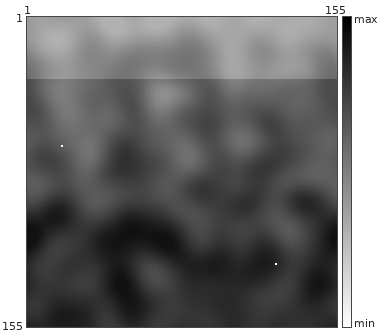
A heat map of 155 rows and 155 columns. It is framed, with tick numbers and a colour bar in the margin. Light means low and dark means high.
The field climbs toward the bottom. A horizontal seam about 20% of the way down splits the table, and the bottom part is higher. On average the colour sits 70% of the way up the scale. No regular stripes run through it. Two lone cells stand out, each far lower than its neighbours.
